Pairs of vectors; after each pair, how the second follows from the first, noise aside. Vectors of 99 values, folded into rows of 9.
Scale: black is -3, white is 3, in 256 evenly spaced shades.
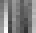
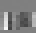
partly zeroed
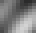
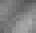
shrunk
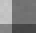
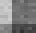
copied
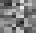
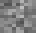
shrunk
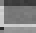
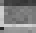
copied
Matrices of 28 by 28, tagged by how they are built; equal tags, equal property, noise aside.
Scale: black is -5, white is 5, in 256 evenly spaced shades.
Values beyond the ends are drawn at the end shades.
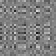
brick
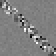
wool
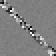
wool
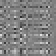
brick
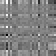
brick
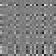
brick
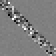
wool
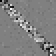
wool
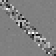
wool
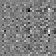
brick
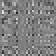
brick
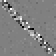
wool
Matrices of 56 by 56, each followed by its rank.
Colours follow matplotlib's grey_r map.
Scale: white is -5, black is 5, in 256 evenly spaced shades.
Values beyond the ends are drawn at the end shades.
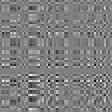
two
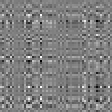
two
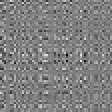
three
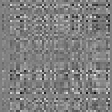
three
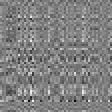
three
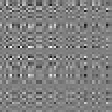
two
